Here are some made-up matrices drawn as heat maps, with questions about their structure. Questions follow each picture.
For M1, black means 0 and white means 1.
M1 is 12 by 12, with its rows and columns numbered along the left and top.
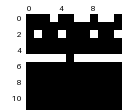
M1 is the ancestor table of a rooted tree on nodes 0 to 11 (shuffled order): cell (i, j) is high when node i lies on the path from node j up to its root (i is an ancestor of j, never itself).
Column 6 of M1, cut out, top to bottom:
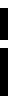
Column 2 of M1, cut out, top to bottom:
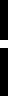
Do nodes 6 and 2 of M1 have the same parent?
no
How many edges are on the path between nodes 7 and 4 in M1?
4
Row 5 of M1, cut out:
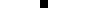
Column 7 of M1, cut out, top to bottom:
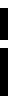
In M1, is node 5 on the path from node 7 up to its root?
yes
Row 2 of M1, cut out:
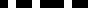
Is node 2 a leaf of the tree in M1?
no
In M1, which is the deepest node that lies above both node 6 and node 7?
0
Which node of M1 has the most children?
0
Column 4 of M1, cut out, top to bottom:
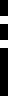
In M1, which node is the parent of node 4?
2
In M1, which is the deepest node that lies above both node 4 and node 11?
2
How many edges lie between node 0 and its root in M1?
1
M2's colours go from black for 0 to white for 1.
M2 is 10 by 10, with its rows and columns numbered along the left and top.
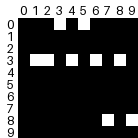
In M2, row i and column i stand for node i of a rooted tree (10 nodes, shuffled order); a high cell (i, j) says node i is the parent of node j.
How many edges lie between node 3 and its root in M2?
1
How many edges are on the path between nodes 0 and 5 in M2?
1
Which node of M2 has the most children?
3
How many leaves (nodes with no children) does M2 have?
7
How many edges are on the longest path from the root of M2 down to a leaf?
3
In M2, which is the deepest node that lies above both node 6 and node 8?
3
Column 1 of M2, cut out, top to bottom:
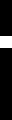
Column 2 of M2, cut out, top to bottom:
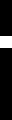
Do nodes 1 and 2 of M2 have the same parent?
yes
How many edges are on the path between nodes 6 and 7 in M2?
3
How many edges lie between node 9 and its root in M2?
3
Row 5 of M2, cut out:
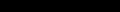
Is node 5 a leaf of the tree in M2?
yes
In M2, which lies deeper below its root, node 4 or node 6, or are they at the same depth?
the same depth
